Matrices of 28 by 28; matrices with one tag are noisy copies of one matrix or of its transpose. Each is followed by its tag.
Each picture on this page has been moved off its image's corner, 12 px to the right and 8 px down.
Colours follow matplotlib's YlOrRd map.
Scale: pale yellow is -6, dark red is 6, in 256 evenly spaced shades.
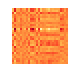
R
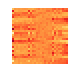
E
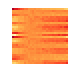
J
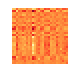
R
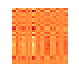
R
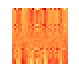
E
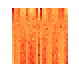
J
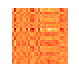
R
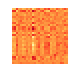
R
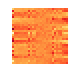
E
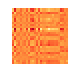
R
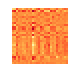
R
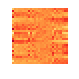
E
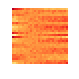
J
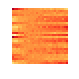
J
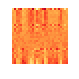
E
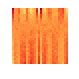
J
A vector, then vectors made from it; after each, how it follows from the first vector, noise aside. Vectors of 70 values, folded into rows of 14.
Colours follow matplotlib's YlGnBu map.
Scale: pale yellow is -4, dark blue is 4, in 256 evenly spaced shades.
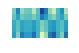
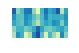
reversed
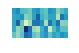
wrapped around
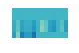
partly zeroed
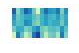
reversed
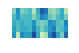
copied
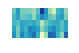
copied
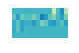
partly zeroed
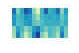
reversed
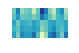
copied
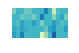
partly zeroed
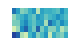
wrapped around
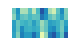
copied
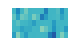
partly zeroed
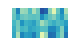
copied
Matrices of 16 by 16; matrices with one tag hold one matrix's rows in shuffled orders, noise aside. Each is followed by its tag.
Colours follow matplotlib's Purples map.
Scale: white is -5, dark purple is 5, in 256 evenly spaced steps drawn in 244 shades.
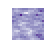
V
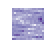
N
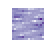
N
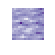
V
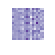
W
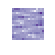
N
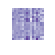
W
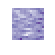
V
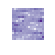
N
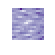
V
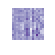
W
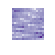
N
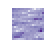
N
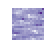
N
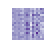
W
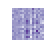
W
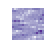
N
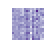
W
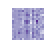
W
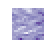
V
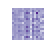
W
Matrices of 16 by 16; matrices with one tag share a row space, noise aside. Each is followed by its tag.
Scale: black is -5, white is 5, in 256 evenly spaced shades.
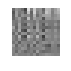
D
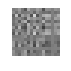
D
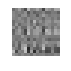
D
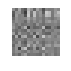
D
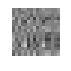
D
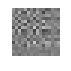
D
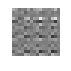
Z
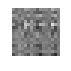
Z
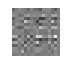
Z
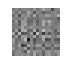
D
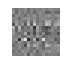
D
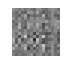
D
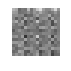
Z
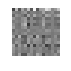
D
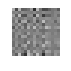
D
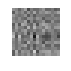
D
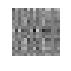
D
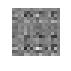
Z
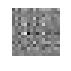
D
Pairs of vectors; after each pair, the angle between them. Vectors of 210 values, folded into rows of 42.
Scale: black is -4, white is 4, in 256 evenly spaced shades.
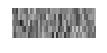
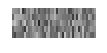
orthogonal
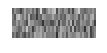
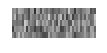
partly opposed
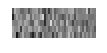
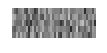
partly opposed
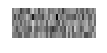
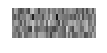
nearly parallel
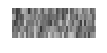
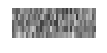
partly aligned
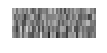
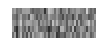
partly aligned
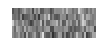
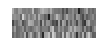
nearly opposite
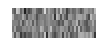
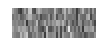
partly opposed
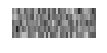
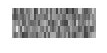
nearly opposite
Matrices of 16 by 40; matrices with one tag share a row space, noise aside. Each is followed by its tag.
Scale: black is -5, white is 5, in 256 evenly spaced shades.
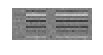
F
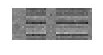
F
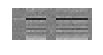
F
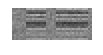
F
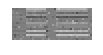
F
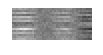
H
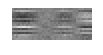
H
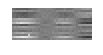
H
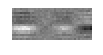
H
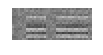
F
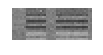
F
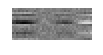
H
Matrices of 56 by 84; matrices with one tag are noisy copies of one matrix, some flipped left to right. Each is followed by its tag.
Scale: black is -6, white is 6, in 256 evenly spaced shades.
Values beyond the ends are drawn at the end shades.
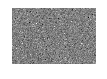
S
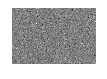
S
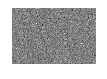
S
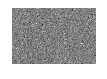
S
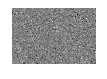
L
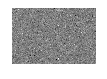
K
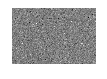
S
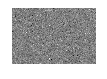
K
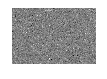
K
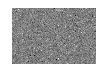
K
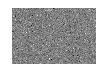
K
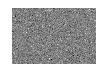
K
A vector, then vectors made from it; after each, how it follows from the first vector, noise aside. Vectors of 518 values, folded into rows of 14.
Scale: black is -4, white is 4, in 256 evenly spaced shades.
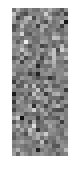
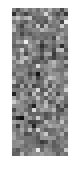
sign-scrambled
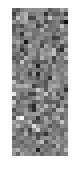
sign-scrambled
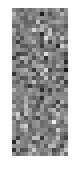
reversed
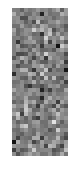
reversed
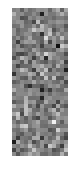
reversed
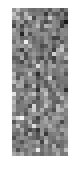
sign-scrambled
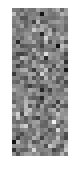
reversed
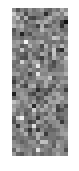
sign-scrambled
